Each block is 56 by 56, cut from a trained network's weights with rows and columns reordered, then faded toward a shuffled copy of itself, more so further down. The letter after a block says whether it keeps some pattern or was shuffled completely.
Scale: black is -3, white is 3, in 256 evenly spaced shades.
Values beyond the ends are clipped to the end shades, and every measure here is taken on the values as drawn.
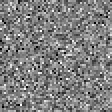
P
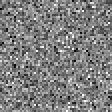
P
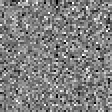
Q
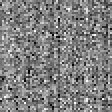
Q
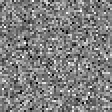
P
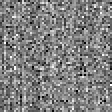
Q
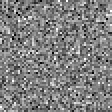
P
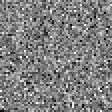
P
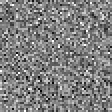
Q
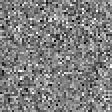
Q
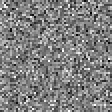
P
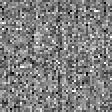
Q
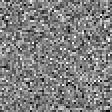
Q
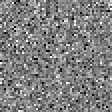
P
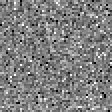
P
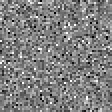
P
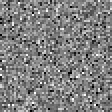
P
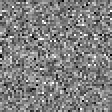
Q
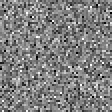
P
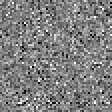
Q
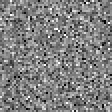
P
